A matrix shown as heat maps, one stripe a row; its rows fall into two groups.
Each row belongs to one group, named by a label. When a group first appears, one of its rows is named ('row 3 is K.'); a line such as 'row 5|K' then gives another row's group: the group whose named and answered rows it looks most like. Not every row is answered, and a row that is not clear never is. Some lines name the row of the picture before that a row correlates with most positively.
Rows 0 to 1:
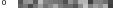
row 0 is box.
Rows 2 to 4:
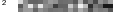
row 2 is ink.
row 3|box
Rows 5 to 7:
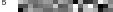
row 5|ink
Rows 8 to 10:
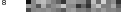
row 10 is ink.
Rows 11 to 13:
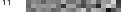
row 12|ink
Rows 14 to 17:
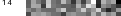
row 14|box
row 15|box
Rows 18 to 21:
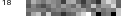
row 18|ink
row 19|box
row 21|box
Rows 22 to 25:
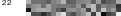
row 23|box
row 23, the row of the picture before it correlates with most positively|19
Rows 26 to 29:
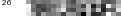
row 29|ink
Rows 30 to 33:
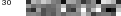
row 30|ink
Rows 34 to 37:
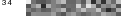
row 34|ink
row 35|box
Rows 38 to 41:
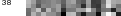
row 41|ink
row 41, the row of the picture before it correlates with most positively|37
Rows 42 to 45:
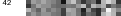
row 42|ink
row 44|ink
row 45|ink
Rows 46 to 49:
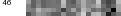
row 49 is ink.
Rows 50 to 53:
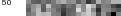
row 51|box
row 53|box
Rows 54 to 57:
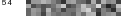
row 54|ink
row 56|box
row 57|box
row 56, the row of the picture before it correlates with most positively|53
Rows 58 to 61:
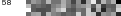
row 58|box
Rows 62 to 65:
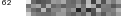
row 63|box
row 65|ink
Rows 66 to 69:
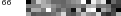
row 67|box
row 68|box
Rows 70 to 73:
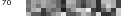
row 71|ink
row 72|box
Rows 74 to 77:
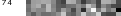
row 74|ink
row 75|box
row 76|box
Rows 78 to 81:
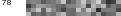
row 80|box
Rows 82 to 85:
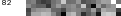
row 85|ink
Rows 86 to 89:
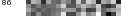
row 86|box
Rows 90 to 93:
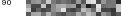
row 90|box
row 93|box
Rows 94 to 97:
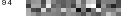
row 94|box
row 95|box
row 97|ink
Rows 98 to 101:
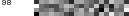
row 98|ink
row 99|ink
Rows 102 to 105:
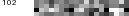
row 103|box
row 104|ink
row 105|ink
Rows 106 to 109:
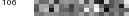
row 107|box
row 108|box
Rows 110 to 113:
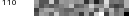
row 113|box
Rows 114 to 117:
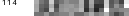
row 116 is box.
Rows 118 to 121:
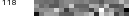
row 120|box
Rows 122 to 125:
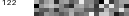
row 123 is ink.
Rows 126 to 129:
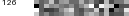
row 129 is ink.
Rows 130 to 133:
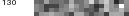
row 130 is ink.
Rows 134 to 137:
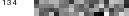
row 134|ink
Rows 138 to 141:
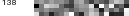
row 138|ink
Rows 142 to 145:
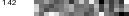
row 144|ink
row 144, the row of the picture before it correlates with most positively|141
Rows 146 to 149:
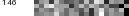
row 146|box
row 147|box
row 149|box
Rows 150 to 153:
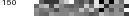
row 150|ink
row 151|box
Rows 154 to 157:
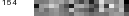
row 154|box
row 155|ink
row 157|ink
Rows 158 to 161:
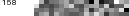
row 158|ink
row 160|box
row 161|box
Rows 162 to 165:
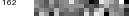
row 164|box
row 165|box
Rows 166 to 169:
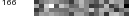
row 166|ink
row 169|ink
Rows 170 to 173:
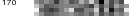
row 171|ink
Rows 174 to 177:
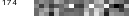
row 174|box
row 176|box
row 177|box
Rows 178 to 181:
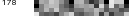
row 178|ink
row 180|box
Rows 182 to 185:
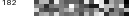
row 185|box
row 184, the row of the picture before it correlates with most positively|181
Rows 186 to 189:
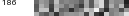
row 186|box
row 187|box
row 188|box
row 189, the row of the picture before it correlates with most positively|184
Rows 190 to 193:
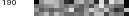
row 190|ink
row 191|box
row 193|box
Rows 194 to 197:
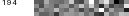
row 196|box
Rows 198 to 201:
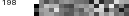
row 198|ink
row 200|box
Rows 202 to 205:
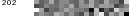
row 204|ink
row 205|box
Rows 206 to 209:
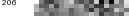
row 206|ink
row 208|ink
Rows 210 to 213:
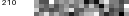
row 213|box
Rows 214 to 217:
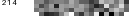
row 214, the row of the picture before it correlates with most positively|210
